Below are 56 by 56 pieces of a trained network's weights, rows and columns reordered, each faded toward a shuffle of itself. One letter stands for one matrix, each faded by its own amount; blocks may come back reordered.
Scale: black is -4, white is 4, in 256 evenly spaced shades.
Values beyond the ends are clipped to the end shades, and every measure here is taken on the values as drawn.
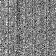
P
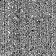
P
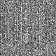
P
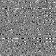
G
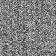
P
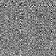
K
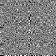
K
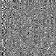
K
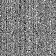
P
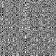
K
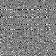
G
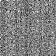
P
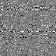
G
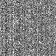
P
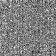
P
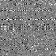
G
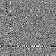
K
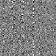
K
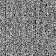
P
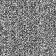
P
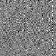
K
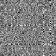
K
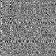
K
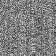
P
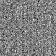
P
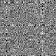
K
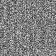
P
